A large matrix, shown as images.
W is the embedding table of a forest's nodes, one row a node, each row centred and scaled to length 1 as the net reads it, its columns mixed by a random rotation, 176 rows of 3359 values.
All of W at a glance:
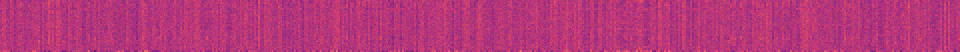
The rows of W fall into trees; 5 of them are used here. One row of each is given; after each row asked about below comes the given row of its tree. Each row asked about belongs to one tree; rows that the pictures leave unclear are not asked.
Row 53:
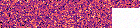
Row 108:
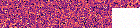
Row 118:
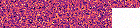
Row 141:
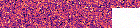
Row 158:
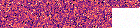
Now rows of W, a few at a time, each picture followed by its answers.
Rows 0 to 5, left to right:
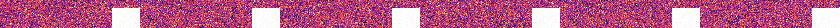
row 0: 158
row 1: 108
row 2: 108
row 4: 108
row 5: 158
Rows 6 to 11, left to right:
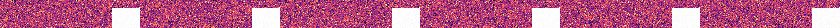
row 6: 108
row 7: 158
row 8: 108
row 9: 158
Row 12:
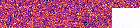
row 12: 108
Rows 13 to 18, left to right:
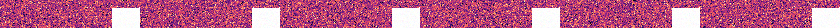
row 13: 141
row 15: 158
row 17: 158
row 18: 118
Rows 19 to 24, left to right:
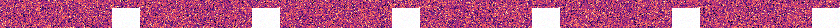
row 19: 141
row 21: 118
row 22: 158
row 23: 158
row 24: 158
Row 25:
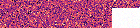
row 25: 108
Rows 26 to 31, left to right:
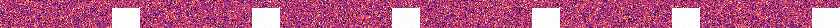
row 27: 158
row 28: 118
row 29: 108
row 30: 141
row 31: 141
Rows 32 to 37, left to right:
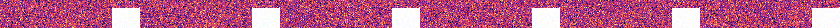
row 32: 53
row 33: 53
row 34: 108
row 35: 158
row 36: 108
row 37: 158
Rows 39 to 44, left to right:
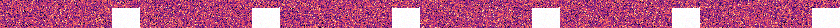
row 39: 53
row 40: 108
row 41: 53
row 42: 108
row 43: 158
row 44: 108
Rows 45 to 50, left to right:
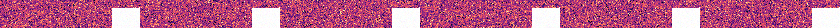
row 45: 158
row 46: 158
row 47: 53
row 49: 158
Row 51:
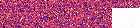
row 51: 118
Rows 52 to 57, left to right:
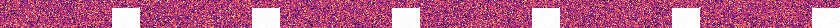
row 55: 53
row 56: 108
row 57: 141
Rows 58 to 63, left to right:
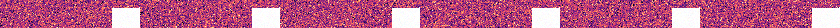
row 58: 158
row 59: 53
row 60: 108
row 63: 118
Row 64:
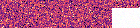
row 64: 108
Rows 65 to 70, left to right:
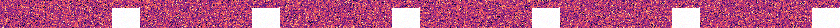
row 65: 108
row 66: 158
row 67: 158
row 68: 141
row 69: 158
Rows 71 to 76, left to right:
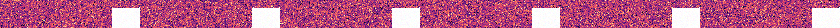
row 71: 53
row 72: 158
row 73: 108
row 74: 158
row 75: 118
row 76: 53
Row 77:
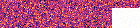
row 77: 108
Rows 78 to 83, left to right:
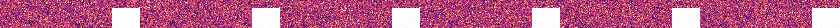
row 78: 158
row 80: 53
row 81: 158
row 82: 108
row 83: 53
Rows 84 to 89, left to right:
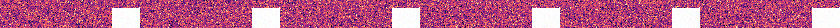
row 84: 158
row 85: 158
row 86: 141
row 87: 53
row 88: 141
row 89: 53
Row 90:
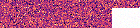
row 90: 108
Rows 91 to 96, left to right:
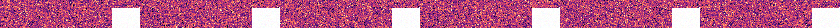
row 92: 53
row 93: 108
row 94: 53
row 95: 108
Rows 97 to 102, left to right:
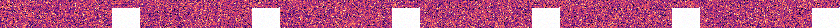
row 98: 53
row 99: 53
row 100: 108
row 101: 118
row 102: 108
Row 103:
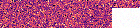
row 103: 108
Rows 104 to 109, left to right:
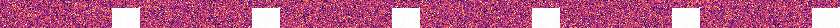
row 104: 158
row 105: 158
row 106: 141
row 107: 118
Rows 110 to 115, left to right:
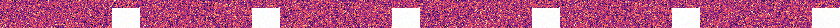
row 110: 108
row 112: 158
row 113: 53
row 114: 158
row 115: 158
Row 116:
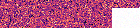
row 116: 108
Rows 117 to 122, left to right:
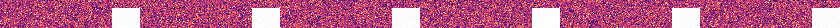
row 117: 108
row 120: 108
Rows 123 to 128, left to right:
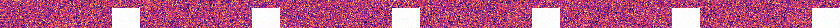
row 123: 53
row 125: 108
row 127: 158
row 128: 158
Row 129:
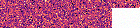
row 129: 118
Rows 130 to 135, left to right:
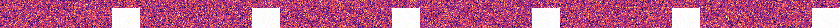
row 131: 118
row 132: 158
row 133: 158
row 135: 158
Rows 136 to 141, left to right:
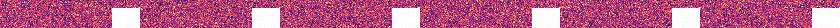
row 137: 108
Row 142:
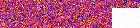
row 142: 141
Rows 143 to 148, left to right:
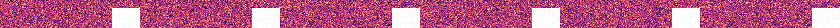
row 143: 118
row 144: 108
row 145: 158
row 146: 118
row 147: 108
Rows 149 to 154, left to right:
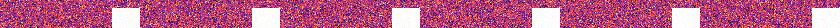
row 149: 141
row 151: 141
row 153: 118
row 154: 158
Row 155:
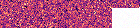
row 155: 118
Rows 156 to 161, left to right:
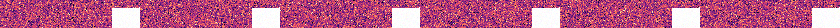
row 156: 158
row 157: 108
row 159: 158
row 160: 53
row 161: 158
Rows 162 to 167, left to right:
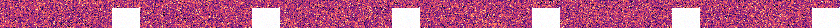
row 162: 141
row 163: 141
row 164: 108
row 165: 53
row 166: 108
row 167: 53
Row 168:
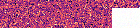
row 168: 108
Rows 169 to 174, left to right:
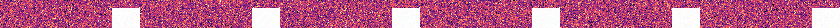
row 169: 118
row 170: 141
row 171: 53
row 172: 158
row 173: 158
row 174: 118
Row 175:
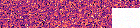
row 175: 53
